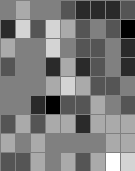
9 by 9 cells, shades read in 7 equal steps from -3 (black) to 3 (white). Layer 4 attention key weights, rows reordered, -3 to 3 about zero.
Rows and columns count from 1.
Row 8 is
1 0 1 0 0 0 0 1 1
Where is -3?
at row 2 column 9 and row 6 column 4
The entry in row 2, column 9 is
-3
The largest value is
3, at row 9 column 8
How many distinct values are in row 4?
4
